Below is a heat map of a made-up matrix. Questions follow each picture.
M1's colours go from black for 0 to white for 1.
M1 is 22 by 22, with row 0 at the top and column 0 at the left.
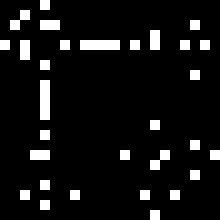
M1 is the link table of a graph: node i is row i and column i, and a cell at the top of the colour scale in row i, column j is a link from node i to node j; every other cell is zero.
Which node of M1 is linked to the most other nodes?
node 4
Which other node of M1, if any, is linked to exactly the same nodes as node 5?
node 1
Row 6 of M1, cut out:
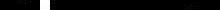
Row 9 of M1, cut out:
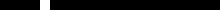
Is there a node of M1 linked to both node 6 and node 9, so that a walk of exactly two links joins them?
yes
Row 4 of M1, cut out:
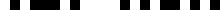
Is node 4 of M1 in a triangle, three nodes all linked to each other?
no
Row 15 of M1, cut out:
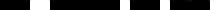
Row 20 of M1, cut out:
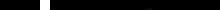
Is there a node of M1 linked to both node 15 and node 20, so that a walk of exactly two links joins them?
yes
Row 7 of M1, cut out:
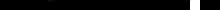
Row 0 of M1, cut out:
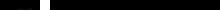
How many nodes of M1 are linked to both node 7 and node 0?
0
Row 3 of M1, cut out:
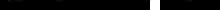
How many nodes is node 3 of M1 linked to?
1
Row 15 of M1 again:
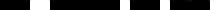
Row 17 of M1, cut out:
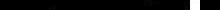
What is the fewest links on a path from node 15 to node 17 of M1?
4
